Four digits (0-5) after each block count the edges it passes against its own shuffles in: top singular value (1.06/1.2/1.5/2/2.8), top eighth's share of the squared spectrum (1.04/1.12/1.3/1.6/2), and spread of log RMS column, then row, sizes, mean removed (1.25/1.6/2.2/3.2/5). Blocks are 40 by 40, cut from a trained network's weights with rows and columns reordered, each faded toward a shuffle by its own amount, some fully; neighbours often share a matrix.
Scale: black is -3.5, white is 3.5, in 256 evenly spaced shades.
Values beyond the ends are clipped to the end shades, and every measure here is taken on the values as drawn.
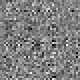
3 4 2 2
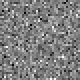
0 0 0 0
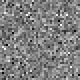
1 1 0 0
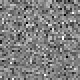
2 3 1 0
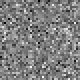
2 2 1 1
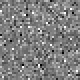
0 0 0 0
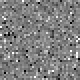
1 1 0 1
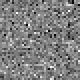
2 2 1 0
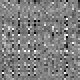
4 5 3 1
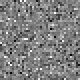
0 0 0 0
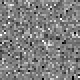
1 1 0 0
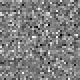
1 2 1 0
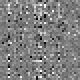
3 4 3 1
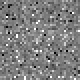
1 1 0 0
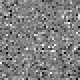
2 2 1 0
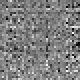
3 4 3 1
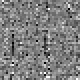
2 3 2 0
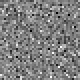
0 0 1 1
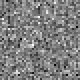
2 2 0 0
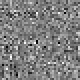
3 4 2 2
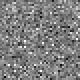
1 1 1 0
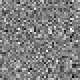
3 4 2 1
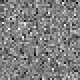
2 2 1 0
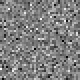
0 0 0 0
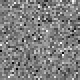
0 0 0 0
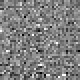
3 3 1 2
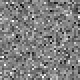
0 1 0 0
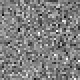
0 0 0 0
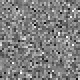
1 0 0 0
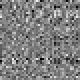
3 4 2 3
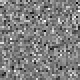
1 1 0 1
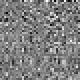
3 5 3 2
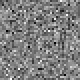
2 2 0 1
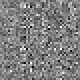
3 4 2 1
